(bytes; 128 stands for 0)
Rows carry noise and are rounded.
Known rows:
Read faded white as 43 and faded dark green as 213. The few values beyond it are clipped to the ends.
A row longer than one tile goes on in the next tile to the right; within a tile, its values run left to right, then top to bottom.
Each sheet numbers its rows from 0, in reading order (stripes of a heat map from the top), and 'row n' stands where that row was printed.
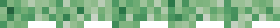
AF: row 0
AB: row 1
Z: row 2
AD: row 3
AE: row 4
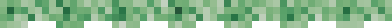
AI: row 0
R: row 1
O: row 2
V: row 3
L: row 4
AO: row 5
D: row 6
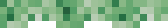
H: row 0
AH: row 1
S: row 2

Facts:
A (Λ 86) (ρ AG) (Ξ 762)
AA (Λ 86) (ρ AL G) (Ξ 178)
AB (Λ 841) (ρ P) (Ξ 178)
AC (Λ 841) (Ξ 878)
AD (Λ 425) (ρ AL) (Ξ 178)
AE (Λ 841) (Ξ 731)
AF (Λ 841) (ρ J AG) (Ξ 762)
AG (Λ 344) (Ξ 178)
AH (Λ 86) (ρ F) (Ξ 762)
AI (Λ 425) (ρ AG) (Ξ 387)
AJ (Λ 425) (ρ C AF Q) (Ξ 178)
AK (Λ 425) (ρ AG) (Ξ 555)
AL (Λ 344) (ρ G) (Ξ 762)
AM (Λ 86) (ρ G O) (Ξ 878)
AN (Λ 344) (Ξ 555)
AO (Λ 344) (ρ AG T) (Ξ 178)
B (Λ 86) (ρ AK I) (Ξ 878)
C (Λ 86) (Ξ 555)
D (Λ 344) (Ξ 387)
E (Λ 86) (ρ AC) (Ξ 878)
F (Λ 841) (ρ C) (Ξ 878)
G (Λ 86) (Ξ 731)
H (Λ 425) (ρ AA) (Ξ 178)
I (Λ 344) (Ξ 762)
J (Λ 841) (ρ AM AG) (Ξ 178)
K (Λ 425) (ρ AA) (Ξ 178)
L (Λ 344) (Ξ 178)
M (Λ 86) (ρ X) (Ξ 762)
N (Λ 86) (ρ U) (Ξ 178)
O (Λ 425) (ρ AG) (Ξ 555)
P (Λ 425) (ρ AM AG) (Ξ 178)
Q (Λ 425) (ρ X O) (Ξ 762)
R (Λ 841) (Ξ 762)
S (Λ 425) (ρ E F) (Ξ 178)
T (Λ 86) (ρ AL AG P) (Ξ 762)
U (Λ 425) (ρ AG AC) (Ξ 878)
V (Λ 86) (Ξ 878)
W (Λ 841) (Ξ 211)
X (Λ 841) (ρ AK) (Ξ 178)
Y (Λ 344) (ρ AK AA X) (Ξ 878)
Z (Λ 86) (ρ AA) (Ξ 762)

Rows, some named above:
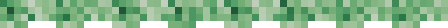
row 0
F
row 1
AA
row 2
AC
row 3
I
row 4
AC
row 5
W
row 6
AO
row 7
AA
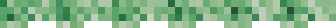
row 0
K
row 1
C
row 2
AJ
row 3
W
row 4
U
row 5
F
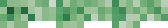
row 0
B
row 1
AO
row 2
G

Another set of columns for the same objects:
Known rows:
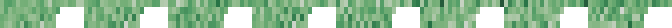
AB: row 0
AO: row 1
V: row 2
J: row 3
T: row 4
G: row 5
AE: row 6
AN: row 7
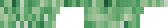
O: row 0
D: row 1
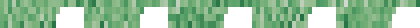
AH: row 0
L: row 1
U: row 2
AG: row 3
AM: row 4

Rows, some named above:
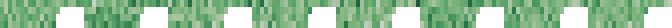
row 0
I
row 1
U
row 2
AE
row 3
S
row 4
G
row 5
B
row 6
Z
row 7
AJ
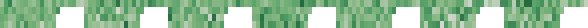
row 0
AJ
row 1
C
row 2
W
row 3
B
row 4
N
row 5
AA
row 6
AI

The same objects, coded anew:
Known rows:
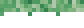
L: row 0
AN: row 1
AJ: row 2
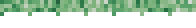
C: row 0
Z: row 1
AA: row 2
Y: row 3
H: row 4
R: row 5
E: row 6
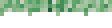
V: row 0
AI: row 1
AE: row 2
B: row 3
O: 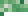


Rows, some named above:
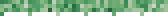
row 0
C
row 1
D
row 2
W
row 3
Z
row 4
S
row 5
G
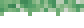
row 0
AB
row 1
AD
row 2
U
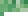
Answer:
AJ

